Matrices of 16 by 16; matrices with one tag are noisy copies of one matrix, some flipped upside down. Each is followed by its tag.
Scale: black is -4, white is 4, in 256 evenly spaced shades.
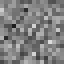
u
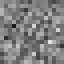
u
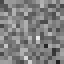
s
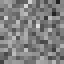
s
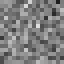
s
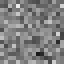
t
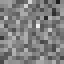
s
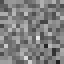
s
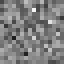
u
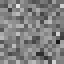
t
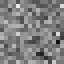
t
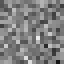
s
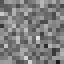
s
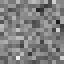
t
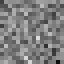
s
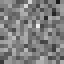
s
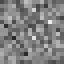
u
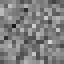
u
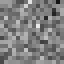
s
